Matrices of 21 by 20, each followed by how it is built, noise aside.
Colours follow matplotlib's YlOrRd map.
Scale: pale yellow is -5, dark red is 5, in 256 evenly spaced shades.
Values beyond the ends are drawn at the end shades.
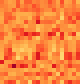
low rank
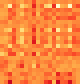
low rank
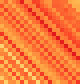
Toeplitz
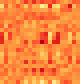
low rank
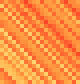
Toeplitz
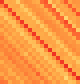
Toeplitz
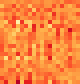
low rank
